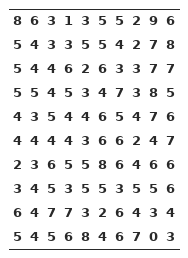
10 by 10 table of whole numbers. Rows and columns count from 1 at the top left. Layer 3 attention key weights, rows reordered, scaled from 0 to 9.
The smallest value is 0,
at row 10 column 9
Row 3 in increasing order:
2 3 3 4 4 5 6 6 7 7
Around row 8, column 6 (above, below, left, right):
8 2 5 3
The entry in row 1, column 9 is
9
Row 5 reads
4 3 5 4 4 6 5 4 7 6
